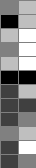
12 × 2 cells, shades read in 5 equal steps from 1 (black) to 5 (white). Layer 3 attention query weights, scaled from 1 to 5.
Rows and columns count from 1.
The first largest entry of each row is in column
2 2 2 2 2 1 2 1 2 2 2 2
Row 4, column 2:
5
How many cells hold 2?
6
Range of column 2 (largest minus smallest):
4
